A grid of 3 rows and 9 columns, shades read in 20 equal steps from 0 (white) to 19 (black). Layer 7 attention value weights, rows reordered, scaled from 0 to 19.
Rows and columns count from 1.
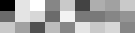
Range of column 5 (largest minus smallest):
8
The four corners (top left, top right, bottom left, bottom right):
19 4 4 9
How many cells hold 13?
1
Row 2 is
11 2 3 11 1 10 10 9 8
